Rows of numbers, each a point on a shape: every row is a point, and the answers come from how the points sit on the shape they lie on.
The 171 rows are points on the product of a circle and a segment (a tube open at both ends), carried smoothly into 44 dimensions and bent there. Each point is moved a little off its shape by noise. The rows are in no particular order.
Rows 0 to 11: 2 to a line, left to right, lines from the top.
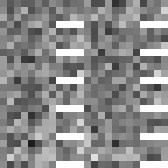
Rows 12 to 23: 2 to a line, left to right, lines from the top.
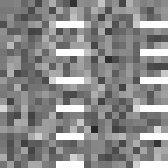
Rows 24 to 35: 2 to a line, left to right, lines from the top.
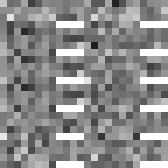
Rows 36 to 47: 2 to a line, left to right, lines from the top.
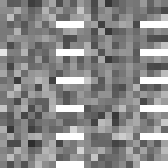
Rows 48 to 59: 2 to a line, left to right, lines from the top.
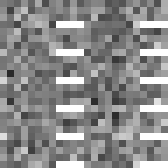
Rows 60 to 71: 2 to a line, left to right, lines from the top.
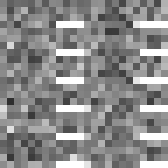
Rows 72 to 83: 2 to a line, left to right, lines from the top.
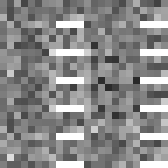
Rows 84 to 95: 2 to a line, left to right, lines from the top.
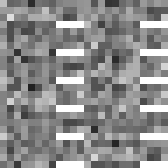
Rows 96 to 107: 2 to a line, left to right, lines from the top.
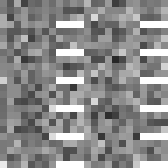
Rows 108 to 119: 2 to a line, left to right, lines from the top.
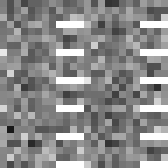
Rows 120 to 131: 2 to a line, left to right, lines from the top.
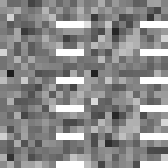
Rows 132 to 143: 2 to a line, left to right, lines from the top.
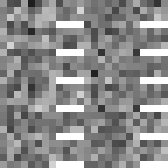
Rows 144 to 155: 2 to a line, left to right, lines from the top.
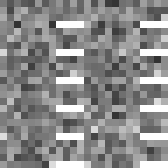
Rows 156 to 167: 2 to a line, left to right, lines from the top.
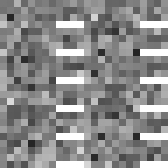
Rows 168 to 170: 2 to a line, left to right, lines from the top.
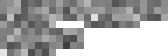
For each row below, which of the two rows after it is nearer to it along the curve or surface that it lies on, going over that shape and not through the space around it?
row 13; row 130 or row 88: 88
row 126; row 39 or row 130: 130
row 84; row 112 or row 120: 112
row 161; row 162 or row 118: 162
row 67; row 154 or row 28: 28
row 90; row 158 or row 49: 49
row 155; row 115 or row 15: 15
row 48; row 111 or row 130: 130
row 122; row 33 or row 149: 33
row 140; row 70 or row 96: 70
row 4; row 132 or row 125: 125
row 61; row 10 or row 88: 10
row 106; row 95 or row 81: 95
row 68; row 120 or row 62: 62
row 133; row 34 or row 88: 34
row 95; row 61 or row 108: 61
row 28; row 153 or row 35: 35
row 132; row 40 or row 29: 40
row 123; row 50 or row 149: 149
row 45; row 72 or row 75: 72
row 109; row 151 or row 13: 13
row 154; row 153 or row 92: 153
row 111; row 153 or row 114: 153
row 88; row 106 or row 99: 106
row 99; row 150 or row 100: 150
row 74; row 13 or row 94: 13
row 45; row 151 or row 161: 151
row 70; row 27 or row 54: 27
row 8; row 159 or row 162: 162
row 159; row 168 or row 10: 168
